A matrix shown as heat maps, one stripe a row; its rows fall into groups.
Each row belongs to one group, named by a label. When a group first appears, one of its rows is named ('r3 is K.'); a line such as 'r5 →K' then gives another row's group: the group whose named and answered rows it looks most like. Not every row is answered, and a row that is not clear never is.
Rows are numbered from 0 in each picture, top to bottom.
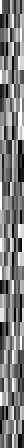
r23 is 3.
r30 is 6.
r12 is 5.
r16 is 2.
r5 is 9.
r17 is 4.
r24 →6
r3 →3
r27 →5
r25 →5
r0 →4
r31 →5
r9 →2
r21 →4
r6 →3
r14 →9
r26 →4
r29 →3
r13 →4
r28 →9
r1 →3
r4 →2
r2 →6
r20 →3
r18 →2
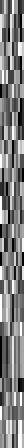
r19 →4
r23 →6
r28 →6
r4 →4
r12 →5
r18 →6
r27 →5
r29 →9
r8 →5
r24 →3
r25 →3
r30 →2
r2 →4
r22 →9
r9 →5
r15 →9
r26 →3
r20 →5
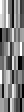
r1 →9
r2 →3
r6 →5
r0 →9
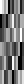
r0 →9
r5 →2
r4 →5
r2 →6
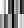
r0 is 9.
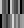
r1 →3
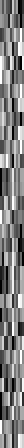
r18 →5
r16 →4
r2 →6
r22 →3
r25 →6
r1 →4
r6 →6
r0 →5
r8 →4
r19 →3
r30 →9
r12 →3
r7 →2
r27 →2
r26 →3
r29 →3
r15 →9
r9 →2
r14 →5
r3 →2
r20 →3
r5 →9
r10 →6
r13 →3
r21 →2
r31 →2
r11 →9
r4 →4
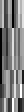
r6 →6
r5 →6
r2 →3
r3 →3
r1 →2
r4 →3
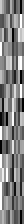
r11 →9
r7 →5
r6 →6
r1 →6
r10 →3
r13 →4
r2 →2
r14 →9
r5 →4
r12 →9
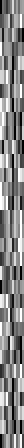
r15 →6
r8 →4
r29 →2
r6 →6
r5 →9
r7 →9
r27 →2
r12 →2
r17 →2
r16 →6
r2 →5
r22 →6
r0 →3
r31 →6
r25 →4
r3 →9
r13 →9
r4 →2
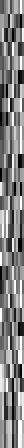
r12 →3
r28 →2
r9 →6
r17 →5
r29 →2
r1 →4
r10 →6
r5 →5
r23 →5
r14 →6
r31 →2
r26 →4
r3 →5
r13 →4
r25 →2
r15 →9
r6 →3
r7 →6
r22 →4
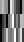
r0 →4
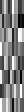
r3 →9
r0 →5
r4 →5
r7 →9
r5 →4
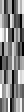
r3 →5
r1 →4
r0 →2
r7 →6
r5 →2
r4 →3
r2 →9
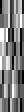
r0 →6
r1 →6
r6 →5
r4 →9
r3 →4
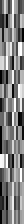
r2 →5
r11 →9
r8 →5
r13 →3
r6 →2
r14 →3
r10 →3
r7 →6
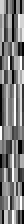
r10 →5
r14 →6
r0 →4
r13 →6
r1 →2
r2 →2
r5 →2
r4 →6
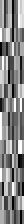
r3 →3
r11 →5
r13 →5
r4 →9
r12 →9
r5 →9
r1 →2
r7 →6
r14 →2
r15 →4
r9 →9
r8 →9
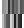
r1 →4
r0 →9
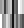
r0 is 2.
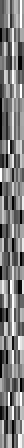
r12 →9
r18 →4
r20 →4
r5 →5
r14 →2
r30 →2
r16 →3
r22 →3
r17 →2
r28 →6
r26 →3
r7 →3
